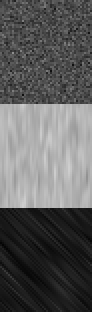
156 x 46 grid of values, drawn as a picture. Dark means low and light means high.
The table splits into 3 rows of 1 panel. Panel 1,1: low, fine-grained. Panel 2,1: high, streaked downward, faint in contrast. Panel 3,1: very low, slanting down to the right, faint in contrast.
